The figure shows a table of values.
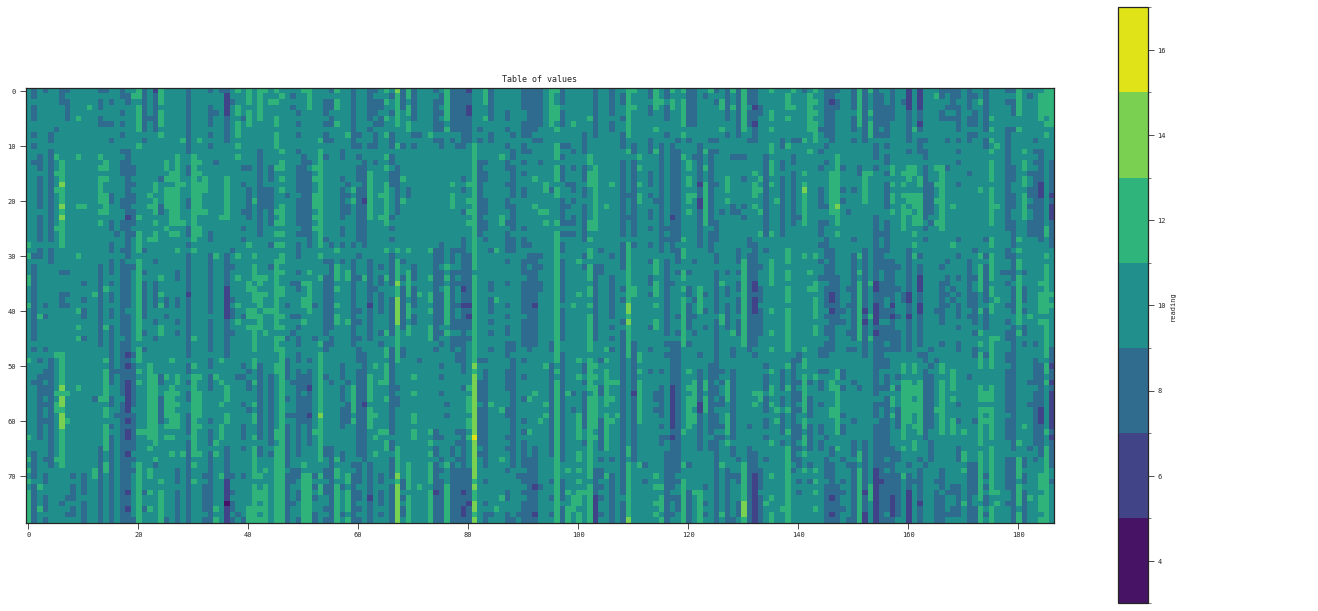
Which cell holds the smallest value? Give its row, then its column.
75, 36
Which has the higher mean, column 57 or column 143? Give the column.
143
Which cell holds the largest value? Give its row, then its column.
63, 81
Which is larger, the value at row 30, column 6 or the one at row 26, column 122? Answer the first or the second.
the first
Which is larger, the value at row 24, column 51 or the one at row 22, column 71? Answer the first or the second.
the second
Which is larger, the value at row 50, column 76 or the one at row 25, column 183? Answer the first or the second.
the first
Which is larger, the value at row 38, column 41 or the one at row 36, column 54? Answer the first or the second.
the first
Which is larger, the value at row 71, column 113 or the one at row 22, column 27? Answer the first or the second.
the second
